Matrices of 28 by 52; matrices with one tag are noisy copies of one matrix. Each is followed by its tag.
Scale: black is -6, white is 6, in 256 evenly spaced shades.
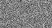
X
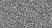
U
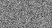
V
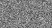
V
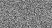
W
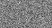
V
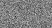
W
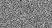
X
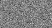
U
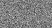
W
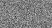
W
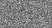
V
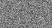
V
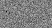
U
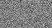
X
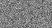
V
